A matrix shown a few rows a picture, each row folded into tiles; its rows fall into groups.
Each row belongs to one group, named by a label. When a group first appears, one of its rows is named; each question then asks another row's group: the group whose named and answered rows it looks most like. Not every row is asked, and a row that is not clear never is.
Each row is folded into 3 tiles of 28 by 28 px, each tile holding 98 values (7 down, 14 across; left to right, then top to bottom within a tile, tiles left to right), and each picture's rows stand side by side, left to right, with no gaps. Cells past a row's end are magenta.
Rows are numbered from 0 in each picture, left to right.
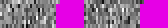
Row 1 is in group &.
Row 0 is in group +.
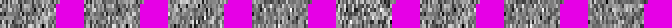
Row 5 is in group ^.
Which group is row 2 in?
+
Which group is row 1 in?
^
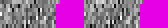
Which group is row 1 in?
+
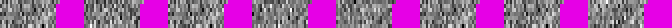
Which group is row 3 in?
&
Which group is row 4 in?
&
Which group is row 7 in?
+
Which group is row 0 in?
^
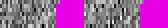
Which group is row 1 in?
+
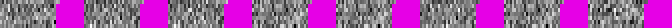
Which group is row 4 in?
^
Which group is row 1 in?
&
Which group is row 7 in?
&
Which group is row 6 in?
^
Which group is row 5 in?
&
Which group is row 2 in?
&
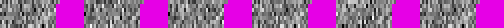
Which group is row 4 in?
+
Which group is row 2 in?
&
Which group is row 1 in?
&
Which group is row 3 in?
^
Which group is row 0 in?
^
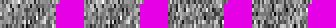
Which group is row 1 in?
+
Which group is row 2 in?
&
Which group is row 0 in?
+
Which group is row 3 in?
^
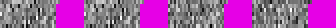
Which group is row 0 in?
+
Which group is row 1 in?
+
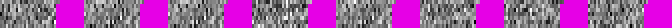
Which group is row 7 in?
^
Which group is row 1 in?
+
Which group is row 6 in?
&
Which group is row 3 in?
&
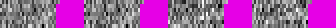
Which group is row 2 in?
&
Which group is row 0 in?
^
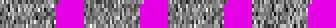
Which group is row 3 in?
^
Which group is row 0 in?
&
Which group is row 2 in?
&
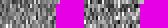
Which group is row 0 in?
&
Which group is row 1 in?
&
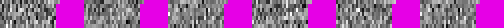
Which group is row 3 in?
&
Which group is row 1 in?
&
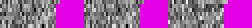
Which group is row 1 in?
^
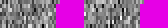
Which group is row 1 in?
+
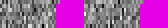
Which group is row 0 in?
^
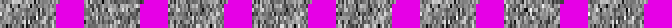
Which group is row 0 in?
+
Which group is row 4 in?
^
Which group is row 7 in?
+
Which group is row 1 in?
&
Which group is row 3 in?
^
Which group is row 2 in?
^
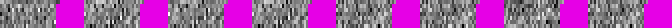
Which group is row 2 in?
+
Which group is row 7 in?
^
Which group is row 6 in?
&
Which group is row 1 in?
+
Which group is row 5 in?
^
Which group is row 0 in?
&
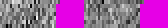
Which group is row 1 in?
&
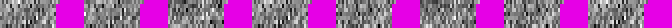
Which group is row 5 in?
&
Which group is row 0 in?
+
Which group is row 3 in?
+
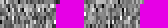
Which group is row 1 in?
+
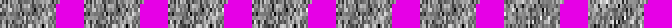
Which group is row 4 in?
^
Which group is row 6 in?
+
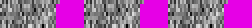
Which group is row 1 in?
^
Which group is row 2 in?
^
